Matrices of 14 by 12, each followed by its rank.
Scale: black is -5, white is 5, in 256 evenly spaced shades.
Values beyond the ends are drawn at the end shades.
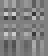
one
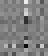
two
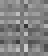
two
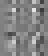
two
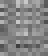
two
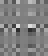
one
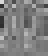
two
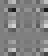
one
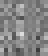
two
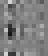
two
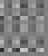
one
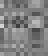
two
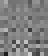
two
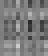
two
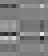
one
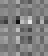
one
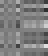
one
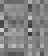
two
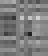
two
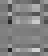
one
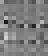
two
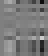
one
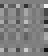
one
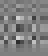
one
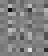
two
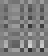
one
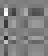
one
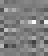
two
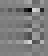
one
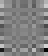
one
